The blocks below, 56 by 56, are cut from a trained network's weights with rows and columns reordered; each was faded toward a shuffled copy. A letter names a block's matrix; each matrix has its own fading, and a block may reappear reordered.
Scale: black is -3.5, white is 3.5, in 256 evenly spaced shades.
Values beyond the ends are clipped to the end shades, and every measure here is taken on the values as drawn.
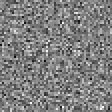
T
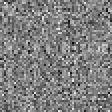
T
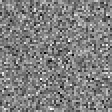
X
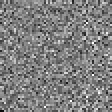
T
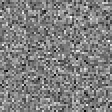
T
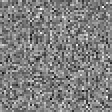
T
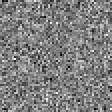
X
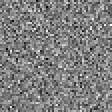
X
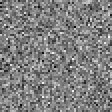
X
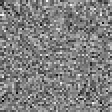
T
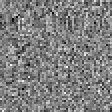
T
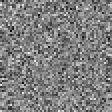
T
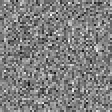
T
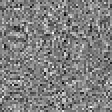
T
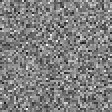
T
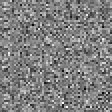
T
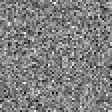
X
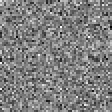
T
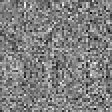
T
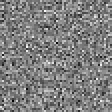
T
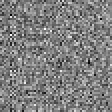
T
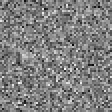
X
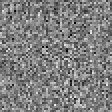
T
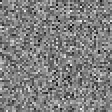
T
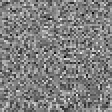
T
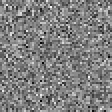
T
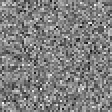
X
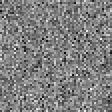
X
